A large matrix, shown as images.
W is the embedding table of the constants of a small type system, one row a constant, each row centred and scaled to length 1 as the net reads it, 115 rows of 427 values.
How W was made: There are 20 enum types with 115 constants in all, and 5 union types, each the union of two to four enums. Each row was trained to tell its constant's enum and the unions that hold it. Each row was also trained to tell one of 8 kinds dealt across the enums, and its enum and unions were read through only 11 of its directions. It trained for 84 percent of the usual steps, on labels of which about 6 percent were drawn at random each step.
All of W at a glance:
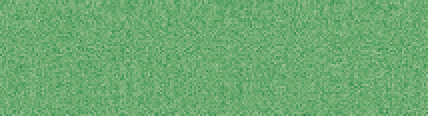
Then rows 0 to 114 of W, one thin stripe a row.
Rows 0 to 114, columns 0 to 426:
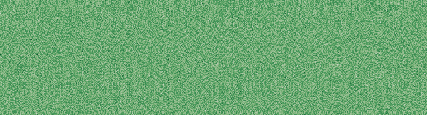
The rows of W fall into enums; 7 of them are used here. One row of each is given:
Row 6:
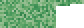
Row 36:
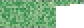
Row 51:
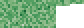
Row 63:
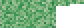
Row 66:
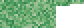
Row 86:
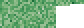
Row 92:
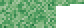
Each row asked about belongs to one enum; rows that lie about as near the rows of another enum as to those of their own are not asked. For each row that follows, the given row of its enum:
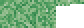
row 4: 92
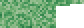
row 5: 6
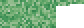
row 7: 63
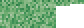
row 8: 36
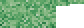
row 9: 63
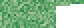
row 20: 86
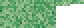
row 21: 86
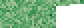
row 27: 63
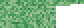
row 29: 51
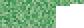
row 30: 66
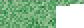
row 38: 86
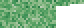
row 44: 36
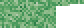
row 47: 86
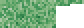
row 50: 6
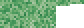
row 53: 36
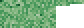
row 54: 86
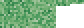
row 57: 66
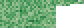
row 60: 51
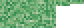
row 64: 66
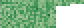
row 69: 92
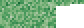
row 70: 36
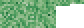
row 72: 92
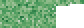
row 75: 63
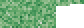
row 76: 63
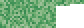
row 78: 36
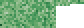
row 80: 92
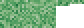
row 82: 36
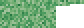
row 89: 92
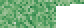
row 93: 92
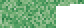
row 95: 63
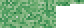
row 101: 66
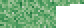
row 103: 63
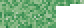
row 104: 6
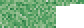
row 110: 92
